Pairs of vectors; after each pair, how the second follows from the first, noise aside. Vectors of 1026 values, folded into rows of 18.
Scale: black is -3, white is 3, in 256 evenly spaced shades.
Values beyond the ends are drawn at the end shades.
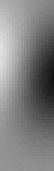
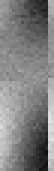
wrapped around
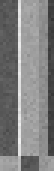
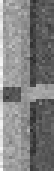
wrapped around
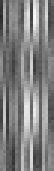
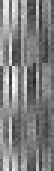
wrapped around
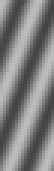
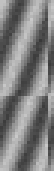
wrapped around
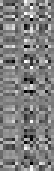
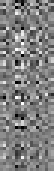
wrapped around
